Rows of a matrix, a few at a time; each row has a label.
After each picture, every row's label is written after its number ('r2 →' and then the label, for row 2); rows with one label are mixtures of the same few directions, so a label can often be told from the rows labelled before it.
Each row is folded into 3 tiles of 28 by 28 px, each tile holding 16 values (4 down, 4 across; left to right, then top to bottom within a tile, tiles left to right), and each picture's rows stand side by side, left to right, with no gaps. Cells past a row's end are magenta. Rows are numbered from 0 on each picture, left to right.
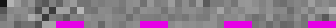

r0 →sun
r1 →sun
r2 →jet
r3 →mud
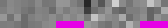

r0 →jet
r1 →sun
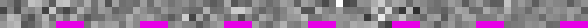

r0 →sun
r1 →jet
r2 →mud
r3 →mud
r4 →sun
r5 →mud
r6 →sun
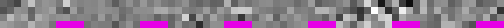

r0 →sun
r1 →mud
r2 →mud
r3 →mud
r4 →mud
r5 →sun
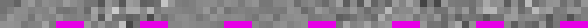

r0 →sun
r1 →jet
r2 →sun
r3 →mud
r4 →jet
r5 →jet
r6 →jet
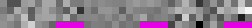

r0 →sun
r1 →mud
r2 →mud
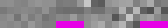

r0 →mud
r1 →sun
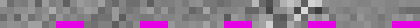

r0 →jet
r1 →sun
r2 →mud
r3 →sun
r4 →mud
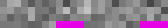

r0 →sun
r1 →sun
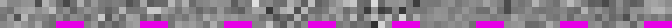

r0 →jet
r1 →mud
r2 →jet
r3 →sun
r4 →jet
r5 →sun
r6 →sun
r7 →jet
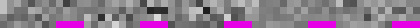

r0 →sun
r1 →mud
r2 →mud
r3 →sun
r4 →sun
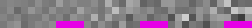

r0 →sun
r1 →jet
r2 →mud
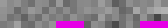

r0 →sun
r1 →mud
